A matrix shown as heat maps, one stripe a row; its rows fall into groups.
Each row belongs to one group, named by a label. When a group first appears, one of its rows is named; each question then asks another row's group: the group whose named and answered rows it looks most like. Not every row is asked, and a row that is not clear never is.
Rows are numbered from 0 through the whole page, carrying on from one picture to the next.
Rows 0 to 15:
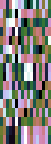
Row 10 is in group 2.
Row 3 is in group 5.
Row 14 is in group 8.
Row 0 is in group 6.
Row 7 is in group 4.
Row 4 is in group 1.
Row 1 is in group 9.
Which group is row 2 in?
2
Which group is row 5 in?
2
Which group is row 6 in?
9
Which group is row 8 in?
4
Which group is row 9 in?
5
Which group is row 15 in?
8
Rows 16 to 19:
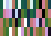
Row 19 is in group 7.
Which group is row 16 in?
2
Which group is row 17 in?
5
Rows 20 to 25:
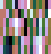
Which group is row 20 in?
9
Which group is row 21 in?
1
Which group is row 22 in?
6
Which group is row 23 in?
6
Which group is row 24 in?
8
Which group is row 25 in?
8
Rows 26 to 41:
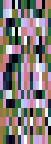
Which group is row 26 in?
5
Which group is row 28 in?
8
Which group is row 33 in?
8
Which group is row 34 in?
8
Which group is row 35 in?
8
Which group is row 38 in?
7
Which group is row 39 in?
1
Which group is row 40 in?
7
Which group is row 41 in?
8
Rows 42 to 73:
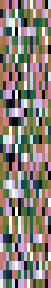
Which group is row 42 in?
1
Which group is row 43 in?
5
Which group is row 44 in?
2
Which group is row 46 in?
7
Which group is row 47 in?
7
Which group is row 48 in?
5
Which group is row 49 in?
4
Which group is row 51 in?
4
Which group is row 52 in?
5
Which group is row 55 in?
4
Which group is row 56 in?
7
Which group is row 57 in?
2
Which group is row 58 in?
5
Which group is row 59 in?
8
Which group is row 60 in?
1
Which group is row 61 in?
7
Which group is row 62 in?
2
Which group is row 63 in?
6
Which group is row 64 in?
1
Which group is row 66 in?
7
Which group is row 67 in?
7
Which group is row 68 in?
8
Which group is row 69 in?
9
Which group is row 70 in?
1
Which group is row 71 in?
6
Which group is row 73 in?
9
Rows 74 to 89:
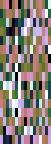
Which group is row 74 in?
1
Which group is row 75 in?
5
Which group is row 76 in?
4
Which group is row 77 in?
8
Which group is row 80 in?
7
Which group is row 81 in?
5
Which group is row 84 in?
7
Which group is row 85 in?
6
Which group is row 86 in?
9
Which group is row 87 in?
6
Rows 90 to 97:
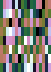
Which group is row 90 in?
5
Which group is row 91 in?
2
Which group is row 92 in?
1
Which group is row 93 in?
2
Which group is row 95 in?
7
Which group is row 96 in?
1
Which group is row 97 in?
4
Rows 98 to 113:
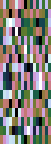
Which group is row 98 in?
6
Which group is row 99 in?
1
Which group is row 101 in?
5
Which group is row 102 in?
2
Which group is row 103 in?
4
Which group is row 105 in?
6
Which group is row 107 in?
8
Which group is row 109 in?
1
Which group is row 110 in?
9
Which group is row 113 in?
2
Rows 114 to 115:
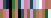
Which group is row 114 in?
8
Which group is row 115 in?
1
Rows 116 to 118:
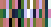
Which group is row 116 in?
1
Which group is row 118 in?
1
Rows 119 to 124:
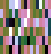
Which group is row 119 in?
6
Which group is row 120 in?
9
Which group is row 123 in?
5
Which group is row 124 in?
1
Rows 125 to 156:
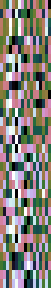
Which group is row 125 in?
7
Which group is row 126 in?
5
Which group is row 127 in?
7
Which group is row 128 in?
7
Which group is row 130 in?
1
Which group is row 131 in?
2
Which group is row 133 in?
2
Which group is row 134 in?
4
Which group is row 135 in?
7
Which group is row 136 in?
2
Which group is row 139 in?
2
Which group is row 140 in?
5
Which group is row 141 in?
9
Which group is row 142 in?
6
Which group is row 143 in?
4
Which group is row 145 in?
6
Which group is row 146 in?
9
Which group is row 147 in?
2
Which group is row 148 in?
4
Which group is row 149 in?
6
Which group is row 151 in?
9
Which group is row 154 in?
4
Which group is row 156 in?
6
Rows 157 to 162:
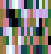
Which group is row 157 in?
6
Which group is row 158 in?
8
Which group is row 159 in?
4
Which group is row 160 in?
2
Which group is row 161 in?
7
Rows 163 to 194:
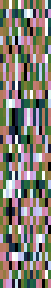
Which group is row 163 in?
7
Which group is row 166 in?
7
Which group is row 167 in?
9
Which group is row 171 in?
6
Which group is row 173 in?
1
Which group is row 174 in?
2
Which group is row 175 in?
4
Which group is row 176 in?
4
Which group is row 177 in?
4
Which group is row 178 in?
5
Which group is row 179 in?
7
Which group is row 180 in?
8
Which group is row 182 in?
9
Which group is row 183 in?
2
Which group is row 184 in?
2
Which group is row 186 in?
8
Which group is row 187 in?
1
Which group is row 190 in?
4
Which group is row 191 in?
6
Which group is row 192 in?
1
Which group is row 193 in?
7
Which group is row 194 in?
5
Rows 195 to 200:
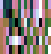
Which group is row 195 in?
8
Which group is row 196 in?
8
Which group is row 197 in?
4
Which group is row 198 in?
1
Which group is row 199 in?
6
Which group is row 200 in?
1
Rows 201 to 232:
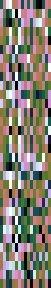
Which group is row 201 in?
2
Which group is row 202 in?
9
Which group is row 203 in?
8
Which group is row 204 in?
7
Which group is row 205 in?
7
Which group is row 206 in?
5
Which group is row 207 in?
9
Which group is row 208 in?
1
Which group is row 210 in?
9
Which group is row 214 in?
7
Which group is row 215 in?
1
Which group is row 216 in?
7
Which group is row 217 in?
7
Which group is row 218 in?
9
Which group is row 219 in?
8
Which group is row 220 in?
2
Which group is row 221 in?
7
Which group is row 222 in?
1
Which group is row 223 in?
5
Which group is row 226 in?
2
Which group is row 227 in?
5
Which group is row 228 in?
9
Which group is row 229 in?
6
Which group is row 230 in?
2
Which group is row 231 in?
6
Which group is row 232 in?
7
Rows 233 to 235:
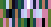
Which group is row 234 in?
8
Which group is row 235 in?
5
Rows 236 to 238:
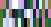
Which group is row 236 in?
6
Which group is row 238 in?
2
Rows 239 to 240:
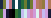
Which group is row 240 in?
8
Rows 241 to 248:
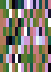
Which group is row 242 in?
7
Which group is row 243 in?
1
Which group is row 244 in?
4
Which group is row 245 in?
8
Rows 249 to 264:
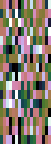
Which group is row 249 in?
1
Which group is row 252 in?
1
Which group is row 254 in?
8
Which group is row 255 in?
7
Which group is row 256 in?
4
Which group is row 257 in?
9
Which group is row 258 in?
2
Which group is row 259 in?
5
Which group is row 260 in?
2
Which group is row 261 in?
7
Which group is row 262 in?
1
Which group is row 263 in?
1
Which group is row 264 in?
5
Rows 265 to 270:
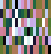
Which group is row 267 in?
9
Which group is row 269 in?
4
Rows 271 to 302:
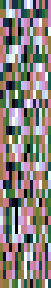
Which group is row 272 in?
2
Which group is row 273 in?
8
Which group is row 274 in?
1
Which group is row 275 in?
8
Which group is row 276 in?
6
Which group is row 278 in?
8
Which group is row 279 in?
5
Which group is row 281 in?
5
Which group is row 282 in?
4
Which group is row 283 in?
6
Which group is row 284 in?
6
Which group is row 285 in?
8
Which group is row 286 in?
7
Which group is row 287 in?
6
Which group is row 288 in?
6
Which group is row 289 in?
8
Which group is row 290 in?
1
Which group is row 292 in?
6
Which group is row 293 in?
4
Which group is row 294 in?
9
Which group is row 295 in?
9
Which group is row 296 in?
9
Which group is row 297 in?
6
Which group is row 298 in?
1
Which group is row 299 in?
4
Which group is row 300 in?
4
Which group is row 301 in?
4
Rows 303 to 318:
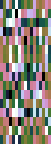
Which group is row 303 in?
5
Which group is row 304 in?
9
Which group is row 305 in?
2
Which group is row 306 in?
8
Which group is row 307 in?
6
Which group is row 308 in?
7
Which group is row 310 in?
6
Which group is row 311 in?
5
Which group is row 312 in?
4
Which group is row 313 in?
8
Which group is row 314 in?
5
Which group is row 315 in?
6
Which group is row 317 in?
7
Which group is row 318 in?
5
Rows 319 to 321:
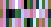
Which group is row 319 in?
6
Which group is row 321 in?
6
